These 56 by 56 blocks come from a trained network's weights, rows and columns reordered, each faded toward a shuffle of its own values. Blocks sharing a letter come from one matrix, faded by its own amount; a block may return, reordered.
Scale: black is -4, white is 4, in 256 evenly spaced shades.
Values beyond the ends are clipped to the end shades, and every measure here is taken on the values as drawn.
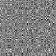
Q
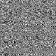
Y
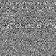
Y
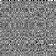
Q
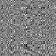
Q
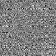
Y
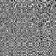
Q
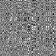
Q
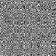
Q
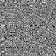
Y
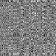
Q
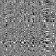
Q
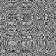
Y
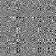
Q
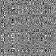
Q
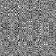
Q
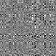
Q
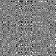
Q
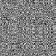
Y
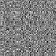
Q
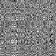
Q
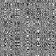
Q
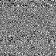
Y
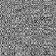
Y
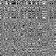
Q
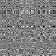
Q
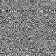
Y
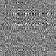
Q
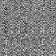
Q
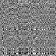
Q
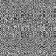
Y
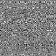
Y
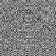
Y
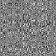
Q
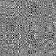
Q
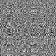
Y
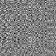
Q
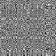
Q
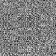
Y
